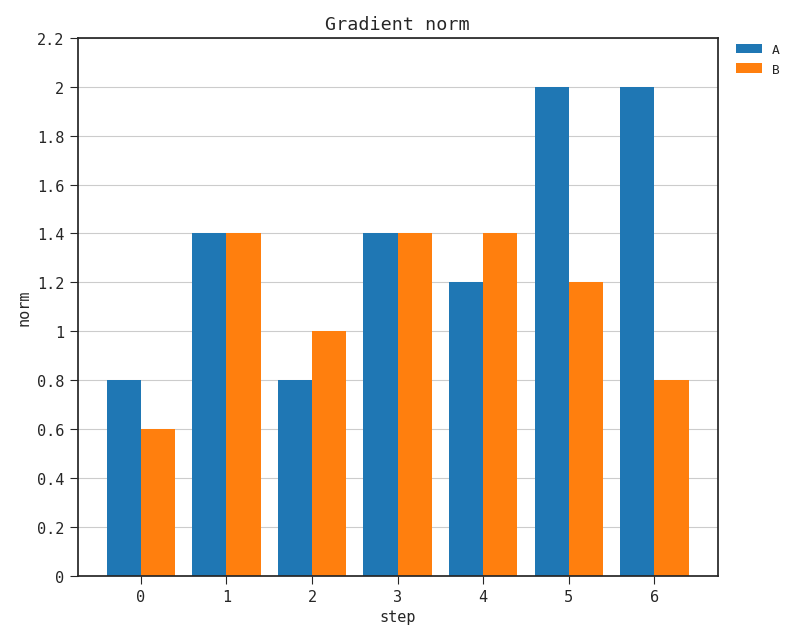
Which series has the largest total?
A
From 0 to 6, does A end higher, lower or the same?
higher
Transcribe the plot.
Title: Gradient norm
x-axis: step, ticks 0 1 2 3 4 5 6
y-axis: norm, ticks 0 0.2 0.4 0.6 0.8 1 1.2 1.4 1.6 1.8 2 2.2
Legend: A, B
Values:
A: 0.8 1.4 0.8 1.4 1.2 2 2
B: 0.6 1.4 1 1.4 1.4 1.2 0.8
